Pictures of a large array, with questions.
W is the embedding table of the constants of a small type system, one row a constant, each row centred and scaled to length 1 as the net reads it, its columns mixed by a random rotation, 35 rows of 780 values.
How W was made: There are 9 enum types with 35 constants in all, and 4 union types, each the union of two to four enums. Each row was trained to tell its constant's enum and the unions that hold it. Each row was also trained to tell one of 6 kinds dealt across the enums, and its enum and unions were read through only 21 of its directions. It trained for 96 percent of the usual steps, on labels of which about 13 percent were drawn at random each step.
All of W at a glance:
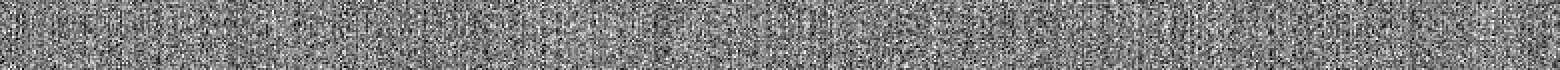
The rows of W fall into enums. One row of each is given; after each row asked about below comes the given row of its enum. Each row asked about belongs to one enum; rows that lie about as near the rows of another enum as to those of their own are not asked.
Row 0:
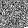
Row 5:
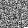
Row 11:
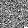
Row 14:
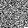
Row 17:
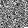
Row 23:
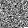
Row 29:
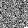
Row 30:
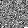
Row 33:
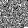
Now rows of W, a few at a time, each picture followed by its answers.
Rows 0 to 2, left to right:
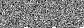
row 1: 33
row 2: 23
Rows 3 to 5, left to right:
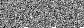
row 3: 30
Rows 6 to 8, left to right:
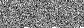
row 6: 33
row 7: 29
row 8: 11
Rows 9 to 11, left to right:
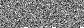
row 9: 17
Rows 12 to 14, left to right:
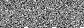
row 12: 23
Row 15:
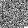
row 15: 29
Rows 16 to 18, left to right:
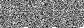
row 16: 17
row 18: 23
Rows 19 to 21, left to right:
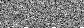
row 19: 30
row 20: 33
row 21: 11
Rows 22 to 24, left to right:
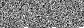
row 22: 14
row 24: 17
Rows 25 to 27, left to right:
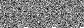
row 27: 0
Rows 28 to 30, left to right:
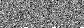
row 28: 30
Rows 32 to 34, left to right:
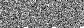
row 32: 5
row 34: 29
